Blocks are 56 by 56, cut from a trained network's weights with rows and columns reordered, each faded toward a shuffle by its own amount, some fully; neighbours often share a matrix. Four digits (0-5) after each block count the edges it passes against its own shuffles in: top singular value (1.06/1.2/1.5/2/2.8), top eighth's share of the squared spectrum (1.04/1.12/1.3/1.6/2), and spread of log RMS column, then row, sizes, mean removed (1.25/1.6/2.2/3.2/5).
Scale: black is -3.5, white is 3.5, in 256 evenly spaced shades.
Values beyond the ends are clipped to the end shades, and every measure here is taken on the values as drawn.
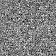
1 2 1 0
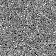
0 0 0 0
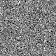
0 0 0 0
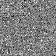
0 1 1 0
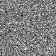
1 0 0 0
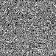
1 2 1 0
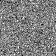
0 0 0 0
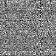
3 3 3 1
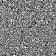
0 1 0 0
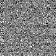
2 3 2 0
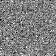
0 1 1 0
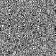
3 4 2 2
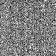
1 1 0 0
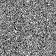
0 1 0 0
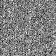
1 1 0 0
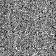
1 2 0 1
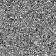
2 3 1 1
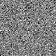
2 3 1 1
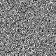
2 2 1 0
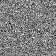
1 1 0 0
